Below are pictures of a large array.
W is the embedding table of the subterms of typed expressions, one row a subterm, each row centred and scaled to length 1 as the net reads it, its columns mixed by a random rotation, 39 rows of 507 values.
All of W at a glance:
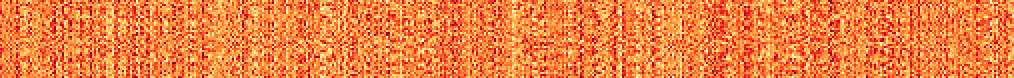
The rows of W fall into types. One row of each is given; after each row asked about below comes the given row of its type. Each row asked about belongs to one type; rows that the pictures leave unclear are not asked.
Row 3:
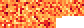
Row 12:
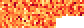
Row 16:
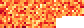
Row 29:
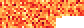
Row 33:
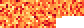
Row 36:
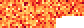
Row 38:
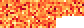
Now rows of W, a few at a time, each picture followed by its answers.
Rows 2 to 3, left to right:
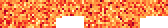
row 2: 16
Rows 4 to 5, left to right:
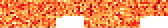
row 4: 38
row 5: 12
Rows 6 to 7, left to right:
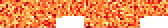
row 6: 33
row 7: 3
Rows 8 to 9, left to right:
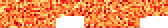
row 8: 29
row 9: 3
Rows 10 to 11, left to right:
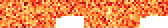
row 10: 36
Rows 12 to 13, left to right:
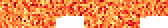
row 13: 33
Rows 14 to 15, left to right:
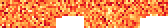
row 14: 3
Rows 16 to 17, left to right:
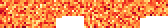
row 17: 38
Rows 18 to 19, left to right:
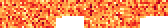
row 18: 29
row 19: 12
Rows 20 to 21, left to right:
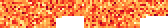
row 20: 12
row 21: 29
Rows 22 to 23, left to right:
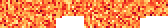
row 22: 33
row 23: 38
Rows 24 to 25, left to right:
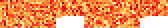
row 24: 33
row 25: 12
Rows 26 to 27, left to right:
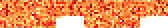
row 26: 12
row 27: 38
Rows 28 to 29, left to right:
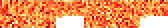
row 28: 16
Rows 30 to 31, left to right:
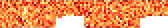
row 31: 3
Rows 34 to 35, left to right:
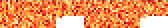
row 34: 33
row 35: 3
